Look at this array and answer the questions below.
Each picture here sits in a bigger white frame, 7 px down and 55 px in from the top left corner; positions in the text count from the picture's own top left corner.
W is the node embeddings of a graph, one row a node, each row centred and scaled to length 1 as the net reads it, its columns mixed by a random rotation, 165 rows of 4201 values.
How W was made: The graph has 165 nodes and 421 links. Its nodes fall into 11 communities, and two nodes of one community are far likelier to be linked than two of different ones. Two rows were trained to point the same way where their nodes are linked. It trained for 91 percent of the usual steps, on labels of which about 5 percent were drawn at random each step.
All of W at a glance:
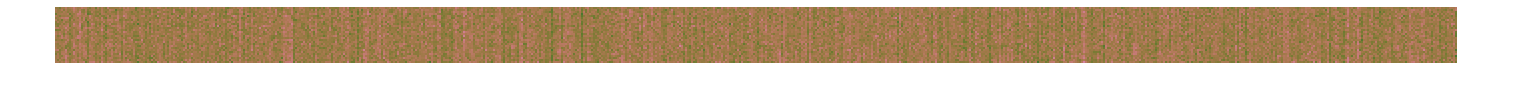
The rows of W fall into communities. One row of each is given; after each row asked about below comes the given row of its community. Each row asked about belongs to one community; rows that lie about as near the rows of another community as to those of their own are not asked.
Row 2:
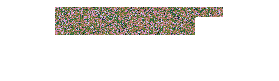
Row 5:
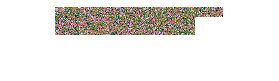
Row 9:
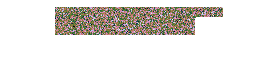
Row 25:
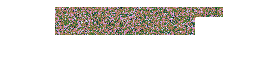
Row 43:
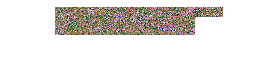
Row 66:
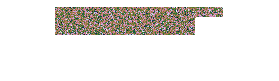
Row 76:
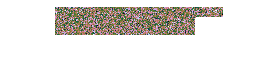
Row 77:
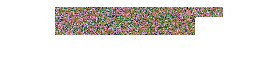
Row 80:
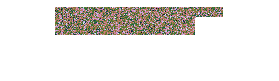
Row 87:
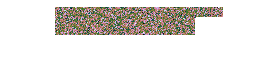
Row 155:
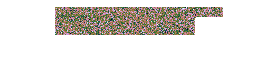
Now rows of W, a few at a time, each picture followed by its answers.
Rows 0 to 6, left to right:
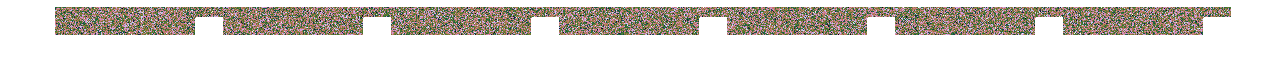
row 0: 155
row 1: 43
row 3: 80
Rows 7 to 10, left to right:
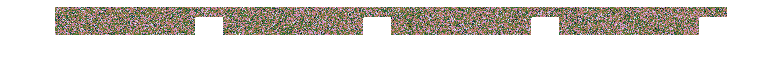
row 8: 80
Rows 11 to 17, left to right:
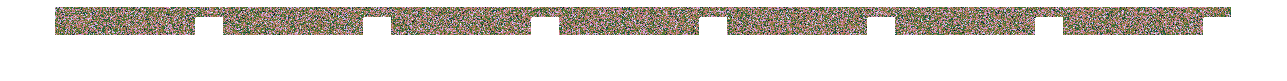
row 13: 5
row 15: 9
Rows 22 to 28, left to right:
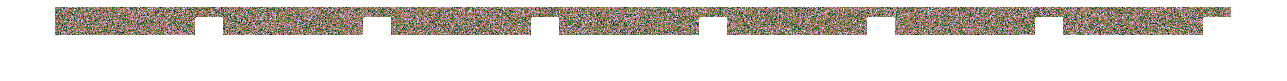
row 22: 2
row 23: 87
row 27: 43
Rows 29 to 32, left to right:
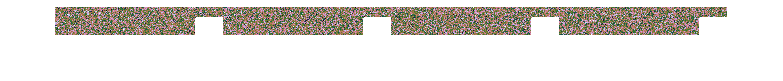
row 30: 77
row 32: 76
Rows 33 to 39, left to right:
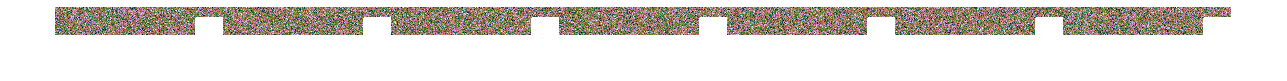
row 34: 155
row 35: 25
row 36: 9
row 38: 2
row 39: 66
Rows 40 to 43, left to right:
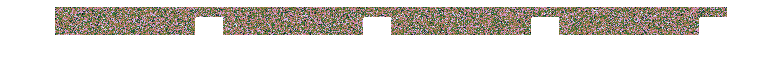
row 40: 66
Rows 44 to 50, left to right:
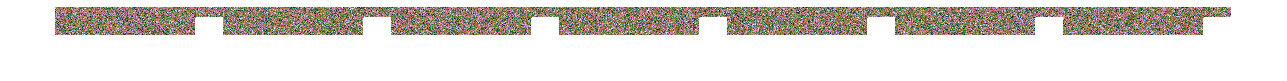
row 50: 9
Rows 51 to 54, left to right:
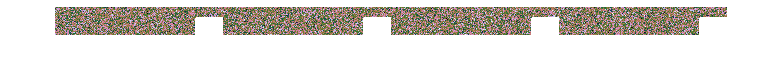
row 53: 76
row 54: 25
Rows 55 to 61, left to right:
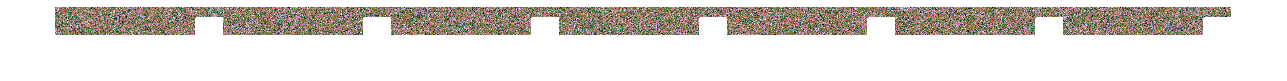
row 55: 9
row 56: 25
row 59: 87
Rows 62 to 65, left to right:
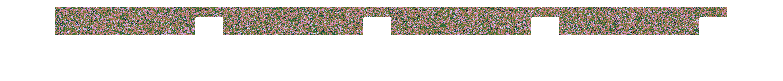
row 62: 9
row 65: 25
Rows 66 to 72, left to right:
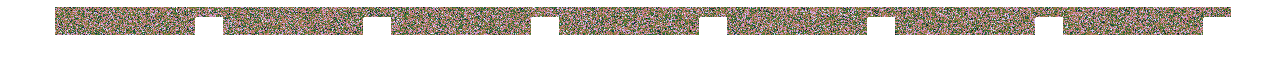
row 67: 25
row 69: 77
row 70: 155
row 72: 43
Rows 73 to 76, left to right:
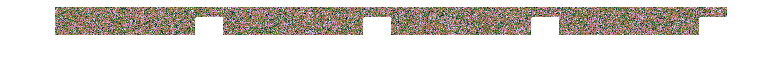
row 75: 9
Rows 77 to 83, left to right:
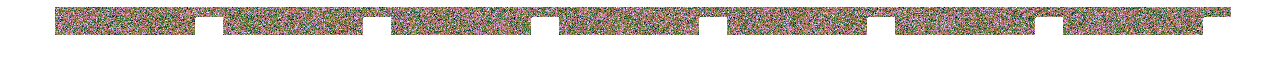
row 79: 2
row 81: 9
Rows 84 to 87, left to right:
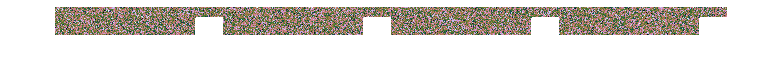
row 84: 155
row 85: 76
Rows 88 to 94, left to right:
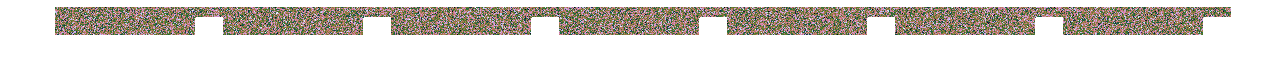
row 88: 76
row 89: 87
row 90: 2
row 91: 80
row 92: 76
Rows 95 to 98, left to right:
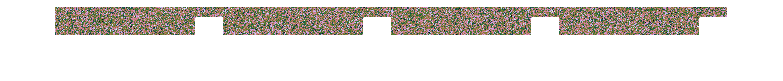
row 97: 76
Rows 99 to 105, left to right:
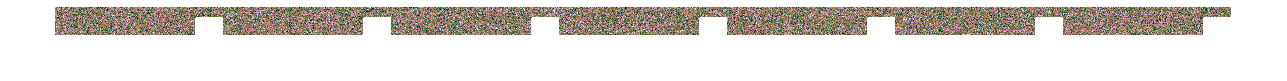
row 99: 25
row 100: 43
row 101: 66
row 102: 77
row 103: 9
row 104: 66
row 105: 43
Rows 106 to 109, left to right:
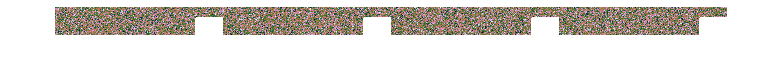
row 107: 2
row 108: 76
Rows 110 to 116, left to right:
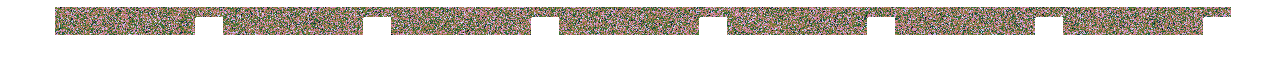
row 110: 76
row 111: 5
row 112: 80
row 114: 43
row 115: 2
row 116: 5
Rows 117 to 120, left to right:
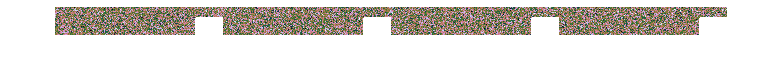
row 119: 76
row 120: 66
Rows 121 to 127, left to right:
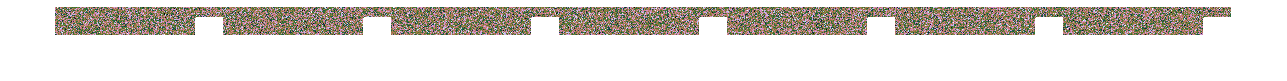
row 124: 2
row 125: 5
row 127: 87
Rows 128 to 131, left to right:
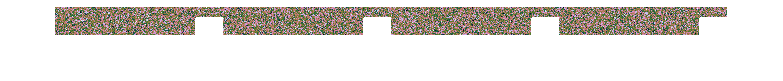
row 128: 87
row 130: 43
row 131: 2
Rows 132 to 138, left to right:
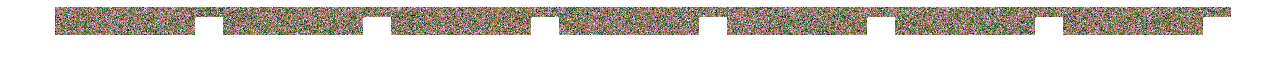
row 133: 76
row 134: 80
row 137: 155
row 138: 5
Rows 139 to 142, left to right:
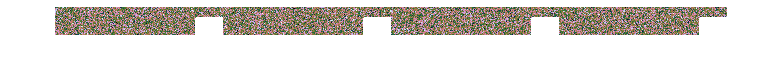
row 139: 5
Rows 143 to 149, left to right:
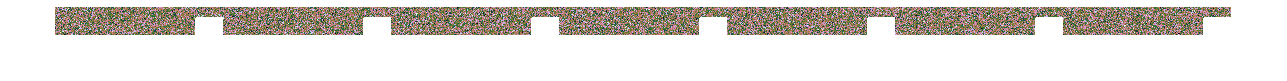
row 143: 77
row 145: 77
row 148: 80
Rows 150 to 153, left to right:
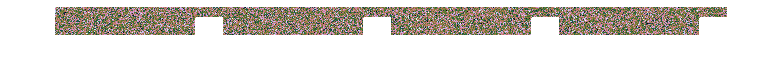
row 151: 5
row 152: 5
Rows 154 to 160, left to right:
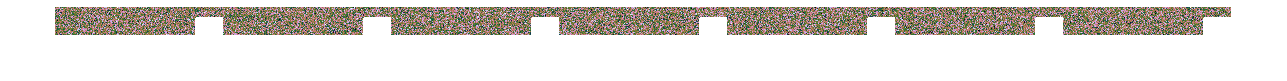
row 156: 155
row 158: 25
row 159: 80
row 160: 9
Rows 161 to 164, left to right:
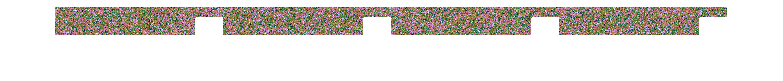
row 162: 9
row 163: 43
